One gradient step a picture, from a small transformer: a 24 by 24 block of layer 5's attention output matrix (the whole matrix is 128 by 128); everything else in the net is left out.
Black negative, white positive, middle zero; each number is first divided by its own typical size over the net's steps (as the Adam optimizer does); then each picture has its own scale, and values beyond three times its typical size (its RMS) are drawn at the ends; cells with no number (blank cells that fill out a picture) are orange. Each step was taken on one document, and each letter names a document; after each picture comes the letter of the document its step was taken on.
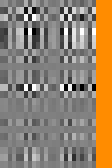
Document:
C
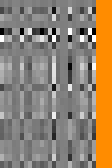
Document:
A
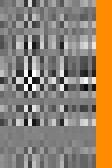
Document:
C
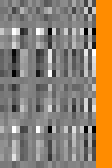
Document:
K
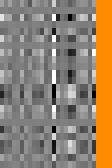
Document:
A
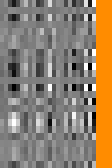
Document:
K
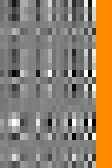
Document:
K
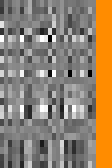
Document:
A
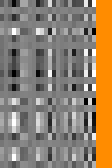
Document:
K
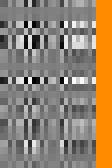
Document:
C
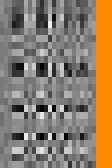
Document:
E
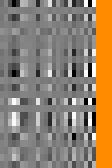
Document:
K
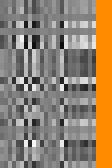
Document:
C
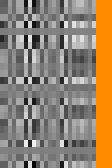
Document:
C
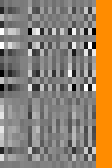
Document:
K
